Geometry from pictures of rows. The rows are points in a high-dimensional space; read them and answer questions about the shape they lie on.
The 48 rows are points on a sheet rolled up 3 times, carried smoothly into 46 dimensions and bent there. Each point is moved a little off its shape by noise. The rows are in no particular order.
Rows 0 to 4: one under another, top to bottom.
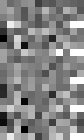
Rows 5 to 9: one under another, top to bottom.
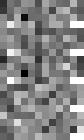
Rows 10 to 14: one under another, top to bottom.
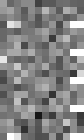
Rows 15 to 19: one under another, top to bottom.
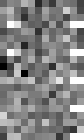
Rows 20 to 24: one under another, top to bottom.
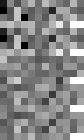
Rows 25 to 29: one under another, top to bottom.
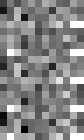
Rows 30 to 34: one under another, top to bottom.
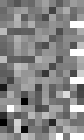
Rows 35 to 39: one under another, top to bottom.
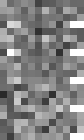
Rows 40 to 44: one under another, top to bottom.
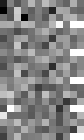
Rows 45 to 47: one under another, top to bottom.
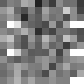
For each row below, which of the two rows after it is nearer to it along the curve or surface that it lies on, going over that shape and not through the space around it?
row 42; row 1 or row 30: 30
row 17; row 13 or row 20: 20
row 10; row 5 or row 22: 22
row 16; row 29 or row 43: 43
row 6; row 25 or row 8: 25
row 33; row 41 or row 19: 19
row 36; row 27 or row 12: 12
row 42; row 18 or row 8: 18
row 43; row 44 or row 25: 44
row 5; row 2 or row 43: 43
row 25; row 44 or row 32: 32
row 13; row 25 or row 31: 31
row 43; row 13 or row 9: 9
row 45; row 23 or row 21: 21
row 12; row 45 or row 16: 45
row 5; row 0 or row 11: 0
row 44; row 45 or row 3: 45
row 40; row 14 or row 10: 14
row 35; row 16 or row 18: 16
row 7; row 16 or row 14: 14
